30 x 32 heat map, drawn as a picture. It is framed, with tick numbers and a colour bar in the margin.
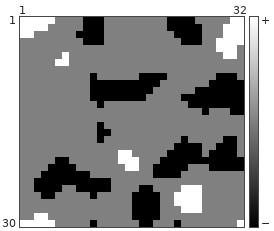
Grain: blotchy. Calmest part: middle left. Average level on the scale: 40%. Mirror symmetry: none. Slope: none. Ninth with the lowest average: middle right.
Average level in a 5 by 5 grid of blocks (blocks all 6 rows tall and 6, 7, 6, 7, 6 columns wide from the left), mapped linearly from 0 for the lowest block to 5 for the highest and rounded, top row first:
41315
32020
32321
11400
32143
